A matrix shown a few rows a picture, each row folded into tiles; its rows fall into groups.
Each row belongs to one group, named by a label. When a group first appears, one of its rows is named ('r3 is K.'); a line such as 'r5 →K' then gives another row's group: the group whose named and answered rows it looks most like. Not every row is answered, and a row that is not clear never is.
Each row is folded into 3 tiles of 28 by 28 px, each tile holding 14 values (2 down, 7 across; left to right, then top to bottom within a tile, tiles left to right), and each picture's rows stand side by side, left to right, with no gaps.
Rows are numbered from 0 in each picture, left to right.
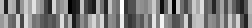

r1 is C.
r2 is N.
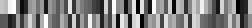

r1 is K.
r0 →N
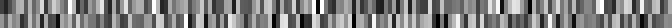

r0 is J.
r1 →J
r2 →N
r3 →J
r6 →J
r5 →K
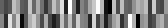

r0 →J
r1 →J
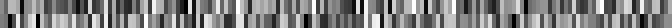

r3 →J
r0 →N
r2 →K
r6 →N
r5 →N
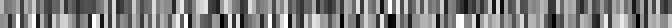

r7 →N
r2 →C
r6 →C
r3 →N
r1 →K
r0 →N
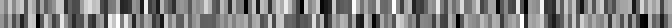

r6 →C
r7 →C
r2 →C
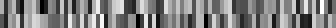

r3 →J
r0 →N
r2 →J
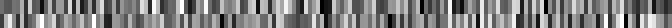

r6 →K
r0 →K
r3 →C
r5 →K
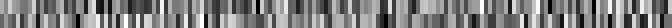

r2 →N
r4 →C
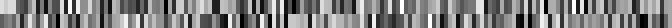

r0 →N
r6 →K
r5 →J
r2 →C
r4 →C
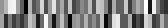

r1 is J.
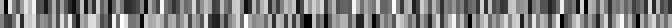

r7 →N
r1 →K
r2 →C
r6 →K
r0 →N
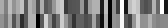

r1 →K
